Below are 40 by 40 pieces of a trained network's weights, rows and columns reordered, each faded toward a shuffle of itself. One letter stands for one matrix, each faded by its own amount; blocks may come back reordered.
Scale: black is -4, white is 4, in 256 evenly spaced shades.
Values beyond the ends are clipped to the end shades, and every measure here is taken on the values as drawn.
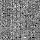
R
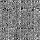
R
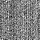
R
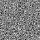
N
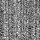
R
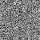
N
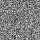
N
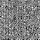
R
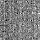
R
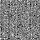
R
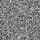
N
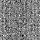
R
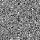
N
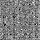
R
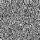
N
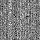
R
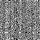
R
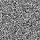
N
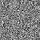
N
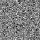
N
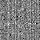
R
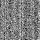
R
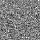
N
